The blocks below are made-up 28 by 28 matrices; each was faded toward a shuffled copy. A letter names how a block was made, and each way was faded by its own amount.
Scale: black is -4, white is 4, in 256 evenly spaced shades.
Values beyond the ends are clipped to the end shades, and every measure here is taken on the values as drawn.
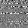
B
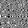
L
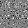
L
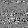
B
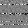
B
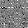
L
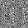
L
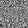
L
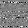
B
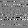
B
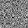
L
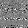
B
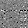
L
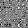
L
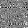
L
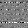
B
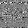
B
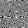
B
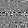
B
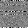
B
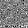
L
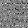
L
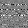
B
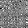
L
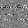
B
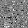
L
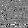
L
